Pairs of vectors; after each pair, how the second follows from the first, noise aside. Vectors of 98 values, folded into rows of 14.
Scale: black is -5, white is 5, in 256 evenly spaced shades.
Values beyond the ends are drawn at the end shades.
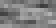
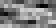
scaled up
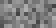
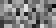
scaled up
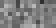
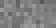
shrunk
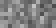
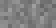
shrunk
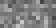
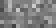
reversed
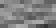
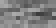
wrapped around
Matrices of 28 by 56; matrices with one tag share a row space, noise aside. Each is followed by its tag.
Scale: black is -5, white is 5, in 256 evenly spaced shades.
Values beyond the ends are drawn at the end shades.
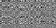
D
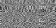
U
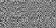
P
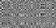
D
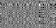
U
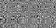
P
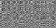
D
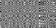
U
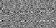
D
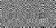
U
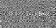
U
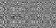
P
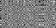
U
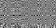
P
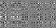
P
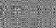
P
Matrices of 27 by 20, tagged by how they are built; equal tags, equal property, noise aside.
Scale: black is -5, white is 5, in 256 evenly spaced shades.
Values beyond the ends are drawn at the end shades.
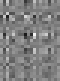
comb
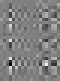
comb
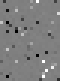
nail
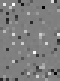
nail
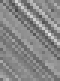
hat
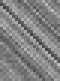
hat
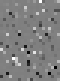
nail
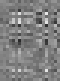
comb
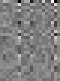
comb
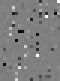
nail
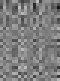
comb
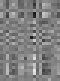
comb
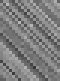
hat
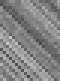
hat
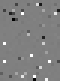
nail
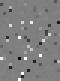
nail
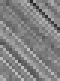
hat
